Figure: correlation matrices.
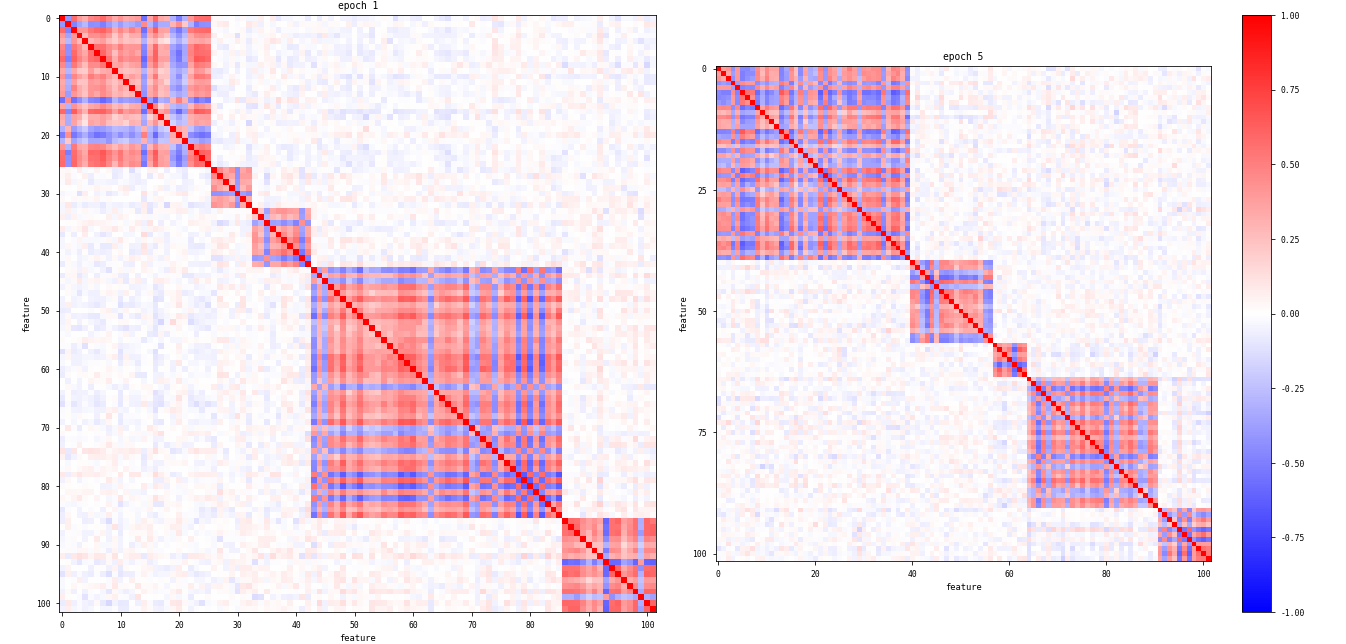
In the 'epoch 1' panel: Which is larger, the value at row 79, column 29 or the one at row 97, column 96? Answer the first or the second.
the second
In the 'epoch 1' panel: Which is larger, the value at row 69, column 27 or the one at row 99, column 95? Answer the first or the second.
the first
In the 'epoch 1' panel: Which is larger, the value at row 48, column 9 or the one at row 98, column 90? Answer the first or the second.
the second
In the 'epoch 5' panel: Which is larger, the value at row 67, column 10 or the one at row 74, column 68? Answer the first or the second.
the first
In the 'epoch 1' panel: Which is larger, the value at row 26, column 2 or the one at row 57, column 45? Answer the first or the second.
the first
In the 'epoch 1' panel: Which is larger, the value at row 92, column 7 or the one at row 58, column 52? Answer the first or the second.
the second
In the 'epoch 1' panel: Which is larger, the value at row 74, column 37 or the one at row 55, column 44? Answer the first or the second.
the second
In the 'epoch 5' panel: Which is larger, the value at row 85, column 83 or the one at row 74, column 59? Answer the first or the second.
the first
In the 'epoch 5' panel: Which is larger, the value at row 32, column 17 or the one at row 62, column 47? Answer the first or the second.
the second
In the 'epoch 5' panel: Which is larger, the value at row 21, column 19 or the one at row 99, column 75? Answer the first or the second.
the second
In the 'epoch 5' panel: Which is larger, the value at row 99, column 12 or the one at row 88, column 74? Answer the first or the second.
the first
